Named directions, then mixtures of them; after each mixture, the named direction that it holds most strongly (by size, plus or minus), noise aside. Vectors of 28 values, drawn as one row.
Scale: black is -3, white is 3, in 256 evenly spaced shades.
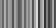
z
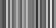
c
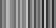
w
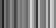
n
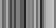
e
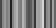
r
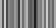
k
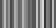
r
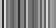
k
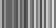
w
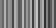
z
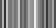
k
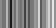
e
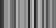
w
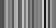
c
